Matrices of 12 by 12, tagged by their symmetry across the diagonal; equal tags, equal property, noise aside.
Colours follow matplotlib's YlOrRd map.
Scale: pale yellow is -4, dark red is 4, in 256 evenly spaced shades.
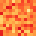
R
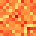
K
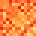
K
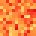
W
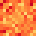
K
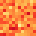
R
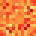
K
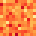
W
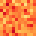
R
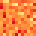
W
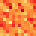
W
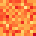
K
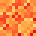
K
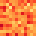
R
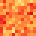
W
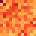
K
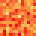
R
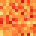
R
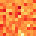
R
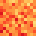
W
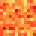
R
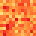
R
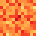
K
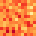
W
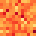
R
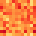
W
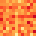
W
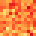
W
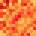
K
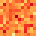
K
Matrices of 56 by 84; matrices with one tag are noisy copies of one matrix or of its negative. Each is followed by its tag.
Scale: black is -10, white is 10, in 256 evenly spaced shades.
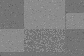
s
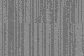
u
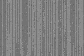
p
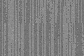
u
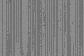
p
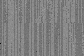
u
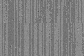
u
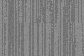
u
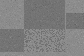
s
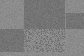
s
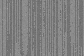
p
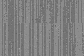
u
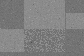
s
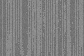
p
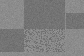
s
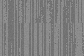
u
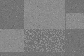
s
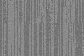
u
